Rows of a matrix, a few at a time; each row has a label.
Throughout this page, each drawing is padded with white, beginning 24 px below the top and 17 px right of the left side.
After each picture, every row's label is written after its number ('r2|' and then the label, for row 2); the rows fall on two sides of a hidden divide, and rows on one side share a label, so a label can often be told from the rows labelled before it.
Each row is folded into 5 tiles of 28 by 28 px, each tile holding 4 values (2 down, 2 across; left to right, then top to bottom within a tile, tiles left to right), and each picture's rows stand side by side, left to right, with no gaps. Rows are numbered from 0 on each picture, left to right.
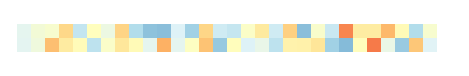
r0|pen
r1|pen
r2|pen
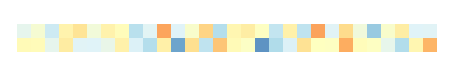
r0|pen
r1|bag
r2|pen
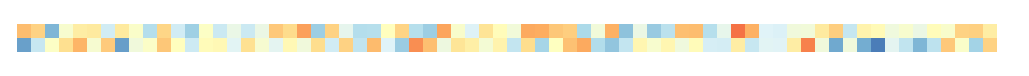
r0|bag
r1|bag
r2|pen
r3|bag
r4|pen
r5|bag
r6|bag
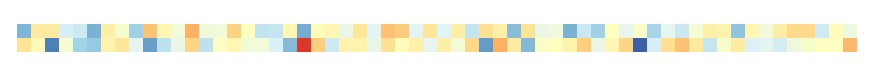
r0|pen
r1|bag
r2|pen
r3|pen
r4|pen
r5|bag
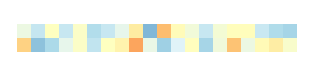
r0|pen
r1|bag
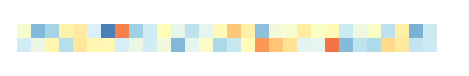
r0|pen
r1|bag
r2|bag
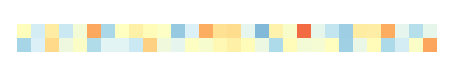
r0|bag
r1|bag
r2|bag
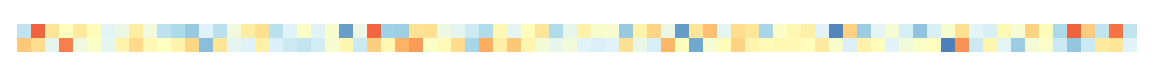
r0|pen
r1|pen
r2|bag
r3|pen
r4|bag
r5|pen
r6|pen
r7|bag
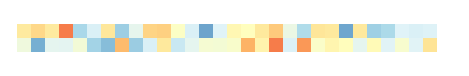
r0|bag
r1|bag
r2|pen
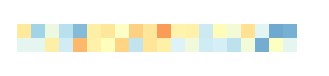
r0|bag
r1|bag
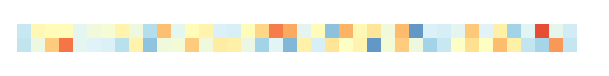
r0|pen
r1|bag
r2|pen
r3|pen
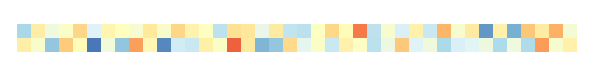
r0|pen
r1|bag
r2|pen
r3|bag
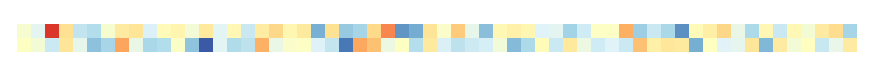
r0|pen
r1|bag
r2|bag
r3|bag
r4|bag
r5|bag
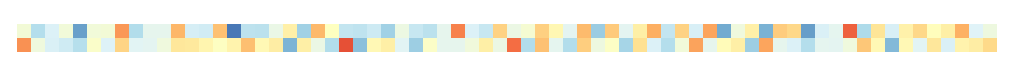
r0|pen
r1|pen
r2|pen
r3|pen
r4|bag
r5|pen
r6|pen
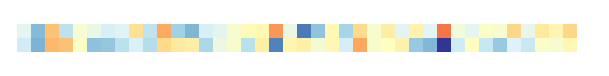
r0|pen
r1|bag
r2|pen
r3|bag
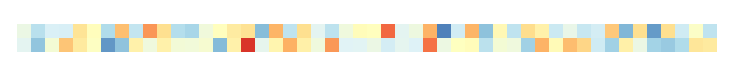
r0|pen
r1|bag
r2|bag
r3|pen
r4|pen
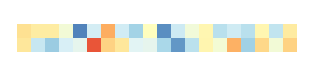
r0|bag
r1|pen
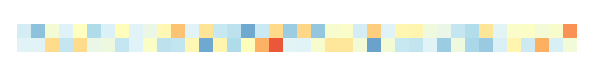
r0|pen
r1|bag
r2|bag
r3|bag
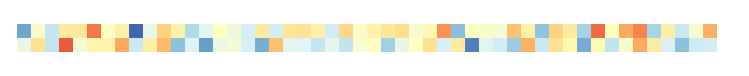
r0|pen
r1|bag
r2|bag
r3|bag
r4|pen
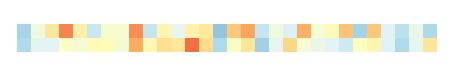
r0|pen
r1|bag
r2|bag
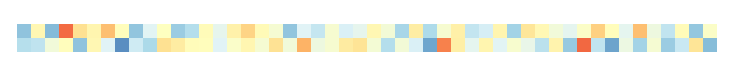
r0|pen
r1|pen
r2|pen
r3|pen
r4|pen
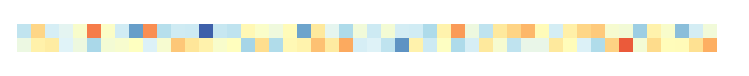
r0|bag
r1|pen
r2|pen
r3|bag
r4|bag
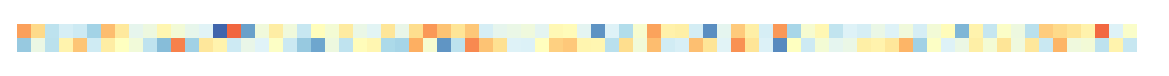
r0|bag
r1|bag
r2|bag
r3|bag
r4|pen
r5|pen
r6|pen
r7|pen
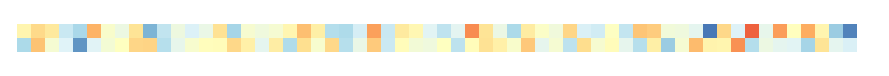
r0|bag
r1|pen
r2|bag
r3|pen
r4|pen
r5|pen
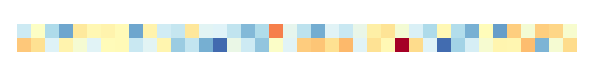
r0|pen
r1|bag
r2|pen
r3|bag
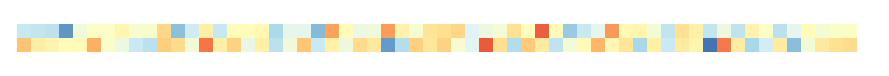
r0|pen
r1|pen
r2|pen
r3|pen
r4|pen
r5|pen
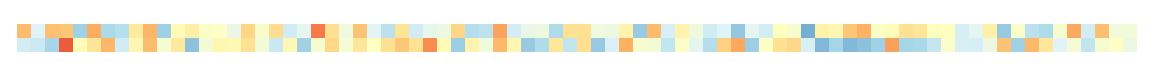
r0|bag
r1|pen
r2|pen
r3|pen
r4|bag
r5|pen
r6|bag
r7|pen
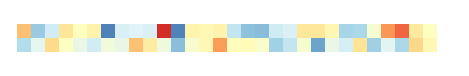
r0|bag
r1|bag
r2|bag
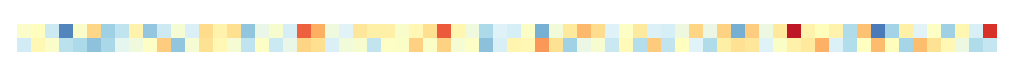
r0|bag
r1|pen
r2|bag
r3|bag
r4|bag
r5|bag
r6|bag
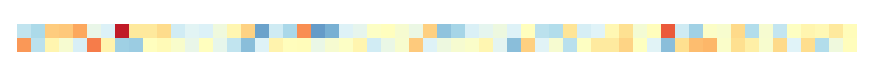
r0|pen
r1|bag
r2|bag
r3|pen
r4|pen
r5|bag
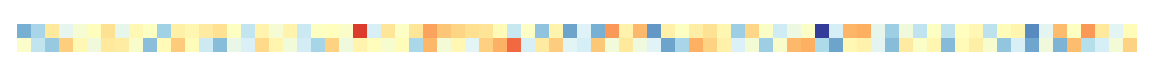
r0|pen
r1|pen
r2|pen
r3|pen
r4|pen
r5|bag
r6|bag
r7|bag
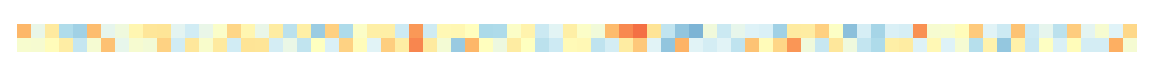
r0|bag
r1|bag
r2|bag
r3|bag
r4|pen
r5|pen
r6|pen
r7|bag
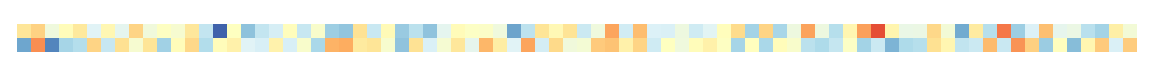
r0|bag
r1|bag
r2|pen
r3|pen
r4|pen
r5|bag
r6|bag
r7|bag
